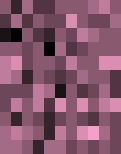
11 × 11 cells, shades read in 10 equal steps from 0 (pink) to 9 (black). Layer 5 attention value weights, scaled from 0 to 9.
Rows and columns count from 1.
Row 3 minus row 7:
3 4 -1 4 4 -4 1 -4 -2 1 -2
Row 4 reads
4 4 5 4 9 3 6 5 4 4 4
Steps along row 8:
down up down up down up down up down down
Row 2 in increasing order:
1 3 3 4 4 5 5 5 5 6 6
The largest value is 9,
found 2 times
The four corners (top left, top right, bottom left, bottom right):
4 4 3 5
